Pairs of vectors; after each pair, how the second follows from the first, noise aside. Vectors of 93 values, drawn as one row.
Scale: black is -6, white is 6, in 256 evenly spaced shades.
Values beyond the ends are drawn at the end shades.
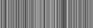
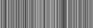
copied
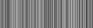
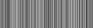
copied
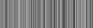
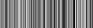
scaled up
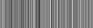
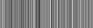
copied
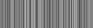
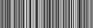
scaled up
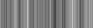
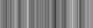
copied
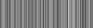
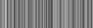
shuffled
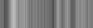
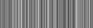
shuffled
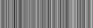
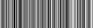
scaled up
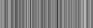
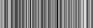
scaled up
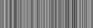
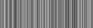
copied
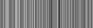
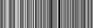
scaled up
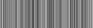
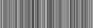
copied
